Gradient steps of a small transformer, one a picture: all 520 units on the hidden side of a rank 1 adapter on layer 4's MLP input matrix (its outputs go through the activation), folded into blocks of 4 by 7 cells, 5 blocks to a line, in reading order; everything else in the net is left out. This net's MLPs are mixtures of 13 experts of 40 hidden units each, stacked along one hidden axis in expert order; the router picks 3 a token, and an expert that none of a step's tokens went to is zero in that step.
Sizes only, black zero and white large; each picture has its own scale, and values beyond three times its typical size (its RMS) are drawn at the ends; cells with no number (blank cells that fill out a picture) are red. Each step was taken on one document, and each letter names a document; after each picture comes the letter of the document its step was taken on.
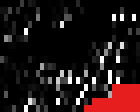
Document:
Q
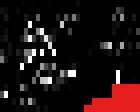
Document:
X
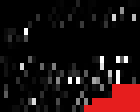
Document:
Q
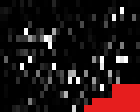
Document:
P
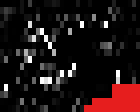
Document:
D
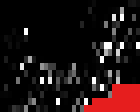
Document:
Q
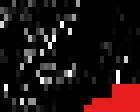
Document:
X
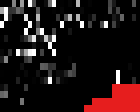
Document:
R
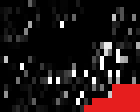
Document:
P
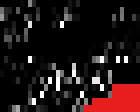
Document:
Q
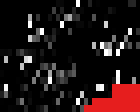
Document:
D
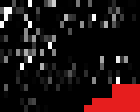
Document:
R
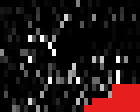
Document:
Q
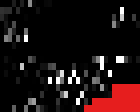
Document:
P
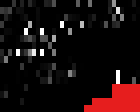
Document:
R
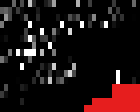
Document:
R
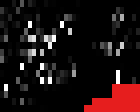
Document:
X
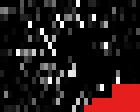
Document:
D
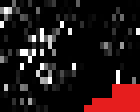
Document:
X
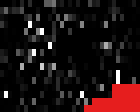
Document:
D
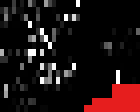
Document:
X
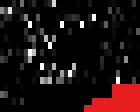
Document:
R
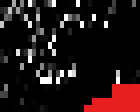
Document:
R
